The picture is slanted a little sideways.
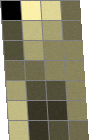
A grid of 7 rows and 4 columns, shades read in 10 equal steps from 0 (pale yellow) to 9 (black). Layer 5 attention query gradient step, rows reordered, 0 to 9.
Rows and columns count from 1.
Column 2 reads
0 2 3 5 6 7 7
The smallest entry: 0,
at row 1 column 2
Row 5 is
3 6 6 4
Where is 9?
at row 1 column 1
